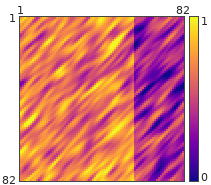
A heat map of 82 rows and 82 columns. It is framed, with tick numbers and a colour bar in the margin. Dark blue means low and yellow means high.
There are no lone odd cells. The middle right is the ninth with the lowest average. Streaks slant up to the right. A vertical seam about 70% of the way across splits the table, and the left part is higher.
